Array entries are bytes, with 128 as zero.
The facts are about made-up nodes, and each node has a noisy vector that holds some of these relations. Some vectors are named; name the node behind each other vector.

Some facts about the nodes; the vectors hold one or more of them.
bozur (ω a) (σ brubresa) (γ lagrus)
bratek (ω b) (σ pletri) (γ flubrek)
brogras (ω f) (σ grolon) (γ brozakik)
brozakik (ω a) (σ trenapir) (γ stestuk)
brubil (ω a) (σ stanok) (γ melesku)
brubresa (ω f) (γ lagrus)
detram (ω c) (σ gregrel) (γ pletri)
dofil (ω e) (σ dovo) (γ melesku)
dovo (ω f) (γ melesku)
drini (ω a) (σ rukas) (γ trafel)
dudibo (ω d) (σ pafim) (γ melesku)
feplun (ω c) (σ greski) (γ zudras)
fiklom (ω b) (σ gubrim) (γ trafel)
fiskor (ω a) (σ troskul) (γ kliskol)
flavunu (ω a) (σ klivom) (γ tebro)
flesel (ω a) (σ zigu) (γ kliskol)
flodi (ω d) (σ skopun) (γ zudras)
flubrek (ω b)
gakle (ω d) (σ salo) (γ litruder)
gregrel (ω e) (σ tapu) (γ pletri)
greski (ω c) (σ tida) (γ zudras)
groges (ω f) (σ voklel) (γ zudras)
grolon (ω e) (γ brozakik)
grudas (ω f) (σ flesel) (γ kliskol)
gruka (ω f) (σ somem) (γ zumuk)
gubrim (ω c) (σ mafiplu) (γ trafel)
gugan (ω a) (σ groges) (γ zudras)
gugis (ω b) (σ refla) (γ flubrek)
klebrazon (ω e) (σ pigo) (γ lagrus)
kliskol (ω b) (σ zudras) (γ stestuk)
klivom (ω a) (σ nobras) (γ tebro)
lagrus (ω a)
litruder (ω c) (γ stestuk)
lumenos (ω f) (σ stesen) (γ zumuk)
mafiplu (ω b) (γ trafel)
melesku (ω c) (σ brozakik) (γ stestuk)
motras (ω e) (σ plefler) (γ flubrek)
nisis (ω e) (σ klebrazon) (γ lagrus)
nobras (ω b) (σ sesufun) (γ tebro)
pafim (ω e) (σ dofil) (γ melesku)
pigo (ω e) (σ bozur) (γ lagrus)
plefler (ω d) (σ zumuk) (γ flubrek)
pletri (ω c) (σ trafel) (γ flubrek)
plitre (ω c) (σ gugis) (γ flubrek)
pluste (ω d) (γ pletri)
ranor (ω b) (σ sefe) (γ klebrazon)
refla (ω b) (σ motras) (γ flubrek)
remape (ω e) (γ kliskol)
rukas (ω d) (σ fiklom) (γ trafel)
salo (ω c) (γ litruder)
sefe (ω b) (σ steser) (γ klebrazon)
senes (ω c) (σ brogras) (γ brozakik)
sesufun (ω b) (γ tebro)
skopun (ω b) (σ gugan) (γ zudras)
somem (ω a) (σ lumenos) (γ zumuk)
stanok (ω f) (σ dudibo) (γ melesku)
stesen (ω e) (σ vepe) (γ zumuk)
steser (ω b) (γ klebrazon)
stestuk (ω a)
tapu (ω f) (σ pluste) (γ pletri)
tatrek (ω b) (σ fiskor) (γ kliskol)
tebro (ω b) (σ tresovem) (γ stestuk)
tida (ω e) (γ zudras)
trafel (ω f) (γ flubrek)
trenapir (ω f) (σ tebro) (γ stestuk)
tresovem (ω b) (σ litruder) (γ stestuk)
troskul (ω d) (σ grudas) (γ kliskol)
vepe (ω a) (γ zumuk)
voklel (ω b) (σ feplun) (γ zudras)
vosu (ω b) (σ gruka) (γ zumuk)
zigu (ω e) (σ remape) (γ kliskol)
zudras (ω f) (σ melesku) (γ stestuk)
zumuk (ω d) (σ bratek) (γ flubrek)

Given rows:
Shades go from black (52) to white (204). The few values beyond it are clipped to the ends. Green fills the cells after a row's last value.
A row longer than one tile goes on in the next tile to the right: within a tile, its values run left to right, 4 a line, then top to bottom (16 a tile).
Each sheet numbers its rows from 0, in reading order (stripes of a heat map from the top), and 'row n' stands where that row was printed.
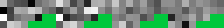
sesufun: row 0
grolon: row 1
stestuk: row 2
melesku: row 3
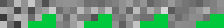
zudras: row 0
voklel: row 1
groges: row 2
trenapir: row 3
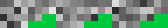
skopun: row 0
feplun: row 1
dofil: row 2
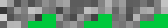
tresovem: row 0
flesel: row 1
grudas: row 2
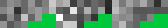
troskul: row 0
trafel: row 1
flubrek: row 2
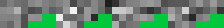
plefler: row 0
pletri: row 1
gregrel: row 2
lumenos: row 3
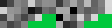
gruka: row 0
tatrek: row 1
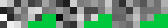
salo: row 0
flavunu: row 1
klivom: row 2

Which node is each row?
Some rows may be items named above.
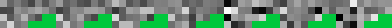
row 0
tebro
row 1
tebro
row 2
tresovem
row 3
bratek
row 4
detram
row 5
rukas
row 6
brubil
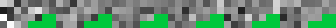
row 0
litruder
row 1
bozur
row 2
motras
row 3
troskul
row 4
fiskor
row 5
dudibo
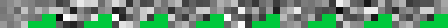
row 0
groges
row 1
ranor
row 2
salo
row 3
zigu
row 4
mafiplu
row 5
tapu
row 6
dovo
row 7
zigu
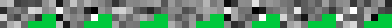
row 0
zigu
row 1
drini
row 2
gregrel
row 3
brozakik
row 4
vosu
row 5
stesen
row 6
pluste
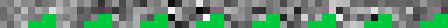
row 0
groges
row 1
flubrek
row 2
nobras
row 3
vosu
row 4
refla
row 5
fiskor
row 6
greski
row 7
zumuk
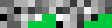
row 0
gakle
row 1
steser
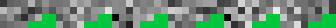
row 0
somem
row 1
gugan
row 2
stanok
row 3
gregrel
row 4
flodi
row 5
gubrim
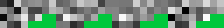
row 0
flavunu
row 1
klebrazon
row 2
sefe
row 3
senes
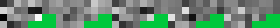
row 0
plitre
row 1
brogras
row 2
gugis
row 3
stesen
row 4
bratek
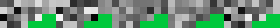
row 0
senes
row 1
remape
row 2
fiklom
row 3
lagrus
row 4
kliskol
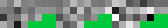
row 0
melesku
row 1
gugan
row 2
tida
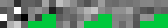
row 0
vepe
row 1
pafim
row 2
plefler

